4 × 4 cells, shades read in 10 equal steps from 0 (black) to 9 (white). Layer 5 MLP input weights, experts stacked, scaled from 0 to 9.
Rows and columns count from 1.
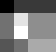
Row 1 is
0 2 2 2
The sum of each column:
11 23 18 18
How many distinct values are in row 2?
3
